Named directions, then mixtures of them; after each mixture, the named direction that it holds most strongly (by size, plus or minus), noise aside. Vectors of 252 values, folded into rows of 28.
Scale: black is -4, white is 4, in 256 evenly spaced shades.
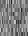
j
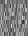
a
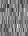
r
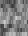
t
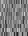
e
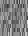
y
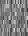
y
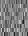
e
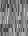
r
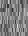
r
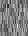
r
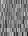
e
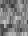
t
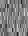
r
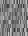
y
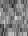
t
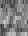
t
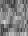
t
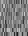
e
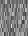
a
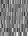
e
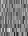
e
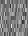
a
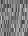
a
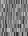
e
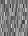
a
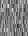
r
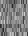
e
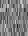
r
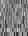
e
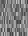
e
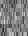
e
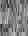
r
